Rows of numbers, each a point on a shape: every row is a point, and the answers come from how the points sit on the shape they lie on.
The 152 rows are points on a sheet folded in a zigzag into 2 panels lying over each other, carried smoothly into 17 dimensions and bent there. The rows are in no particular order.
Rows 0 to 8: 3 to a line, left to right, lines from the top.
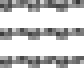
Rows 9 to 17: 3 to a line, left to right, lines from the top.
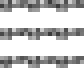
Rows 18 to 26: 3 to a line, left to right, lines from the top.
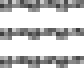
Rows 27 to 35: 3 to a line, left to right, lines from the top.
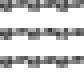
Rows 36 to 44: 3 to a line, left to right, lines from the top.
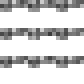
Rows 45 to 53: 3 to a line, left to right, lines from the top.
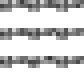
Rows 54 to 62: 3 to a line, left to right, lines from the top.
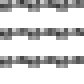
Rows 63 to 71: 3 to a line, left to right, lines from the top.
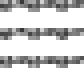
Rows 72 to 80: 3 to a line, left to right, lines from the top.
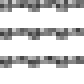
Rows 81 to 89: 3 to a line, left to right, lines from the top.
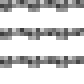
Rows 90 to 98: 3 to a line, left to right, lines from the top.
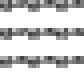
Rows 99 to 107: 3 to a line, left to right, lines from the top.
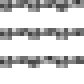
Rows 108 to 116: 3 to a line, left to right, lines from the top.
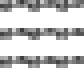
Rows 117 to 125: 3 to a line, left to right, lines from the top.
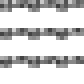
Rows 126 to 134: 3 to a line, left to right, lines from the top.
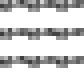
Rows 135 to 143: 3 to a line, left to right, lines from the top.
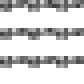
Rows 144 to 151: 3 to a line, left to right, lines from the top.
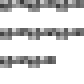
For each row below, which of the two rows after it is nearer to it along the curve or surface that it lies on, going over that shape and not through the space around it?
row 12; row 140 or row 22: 140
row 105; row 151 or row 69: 69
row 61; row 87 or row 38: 38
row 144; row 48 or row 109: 109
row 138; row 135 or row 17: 17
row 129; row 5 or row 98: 5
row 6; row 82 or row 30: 82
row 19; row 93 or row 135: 93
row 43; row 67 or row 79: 79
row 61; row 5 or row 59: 59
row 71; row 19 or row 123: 123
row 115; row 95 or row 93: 95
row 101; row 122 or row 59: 122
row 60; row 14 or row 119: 14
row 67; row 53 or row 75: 53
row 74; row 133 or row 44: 133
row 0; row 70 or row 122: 122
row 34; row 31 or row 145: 31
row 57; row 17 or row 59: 59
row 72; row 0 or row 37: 37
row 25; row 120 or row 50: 120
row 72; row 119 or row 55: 55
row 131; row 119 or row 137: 137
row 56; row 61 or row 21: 21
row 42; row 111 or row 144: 111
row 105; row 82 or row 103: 103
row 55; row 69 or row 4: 69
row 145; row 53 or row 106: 106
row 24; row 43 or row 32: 32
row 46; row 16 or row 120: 120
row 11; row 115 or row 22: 115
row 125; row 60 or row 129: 129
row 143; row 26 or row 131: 131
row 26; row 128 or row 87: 128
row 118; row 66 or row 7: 66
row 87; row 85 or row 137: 85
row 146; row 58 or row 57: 57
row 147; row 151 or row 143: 151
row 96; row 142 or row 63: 142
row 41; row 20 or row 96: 20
